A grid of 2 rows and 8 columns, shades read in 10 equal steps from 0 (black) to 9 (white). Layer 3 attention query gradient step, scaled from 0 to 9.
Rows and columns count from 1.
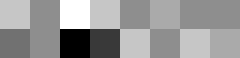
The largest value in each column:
7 5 9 7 7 6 7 6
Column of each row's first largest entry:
3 5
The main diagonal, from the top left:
7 5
